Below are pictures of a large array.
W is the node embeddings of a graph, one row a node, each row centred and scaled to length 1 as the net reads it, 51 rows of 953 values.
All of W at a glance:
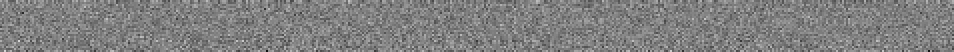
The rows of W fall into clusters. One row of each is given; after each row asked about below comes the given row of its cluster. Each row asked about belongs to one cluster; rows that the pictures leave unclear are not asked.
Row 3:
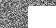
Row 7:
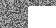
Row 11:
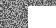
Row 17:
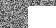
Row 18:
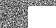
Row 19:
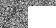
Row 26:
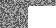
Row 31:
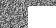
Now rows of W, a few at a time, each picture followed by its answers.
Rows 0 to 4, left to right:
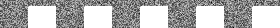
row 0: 11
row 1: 11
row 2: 11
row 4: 17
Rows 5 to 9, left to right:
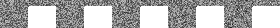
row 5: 7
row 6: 11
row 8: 26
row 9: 19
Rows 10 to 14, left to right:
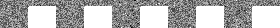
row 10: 19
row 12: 17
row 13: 3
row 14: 19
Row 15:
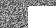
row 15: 31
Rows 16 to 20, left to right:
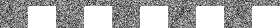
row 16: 31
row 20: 19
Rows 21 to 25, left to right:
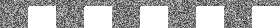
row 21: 26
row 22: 19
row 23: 18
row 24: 7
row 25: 19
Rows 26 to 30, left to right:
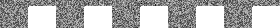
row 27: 11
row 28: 7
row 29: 17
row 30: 26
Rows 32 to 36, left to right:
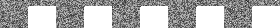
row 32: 17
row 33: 18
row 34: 31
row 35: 7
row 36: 3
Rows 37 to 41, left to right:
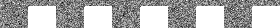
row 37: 18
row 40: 3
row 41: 3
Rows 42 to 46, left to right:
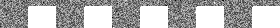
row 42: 3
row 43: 26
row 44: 3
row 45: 31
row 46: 7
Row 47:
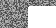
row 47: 7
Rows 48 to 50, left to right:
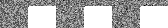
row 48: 26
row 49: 31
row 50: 19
